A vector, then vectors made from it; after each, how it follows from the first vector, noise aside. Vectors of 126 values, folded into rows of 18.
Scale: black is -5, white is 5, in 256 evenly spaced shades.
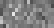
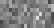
reversed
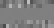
partly zeroed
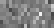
reversed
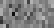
negated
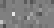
partly zeroed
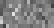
copied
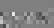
partly zeroed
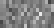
reversed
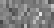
reversed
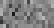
negated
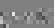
partly zeroed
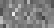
copied
